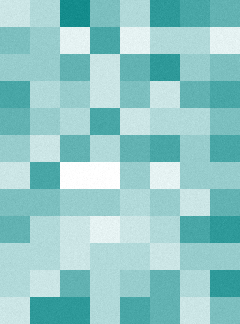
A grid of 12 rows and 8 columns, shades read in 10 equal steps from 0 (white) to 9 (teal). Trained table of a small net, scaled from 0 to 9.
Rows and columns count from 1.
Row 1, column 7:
7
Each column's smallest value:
2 2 0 0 1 1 2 1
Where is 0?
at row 7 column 3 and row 7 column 4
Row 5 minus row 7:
4 -3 3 7 -2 2 -1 1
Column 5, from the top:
3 1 6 5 2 6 4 3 2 3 4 7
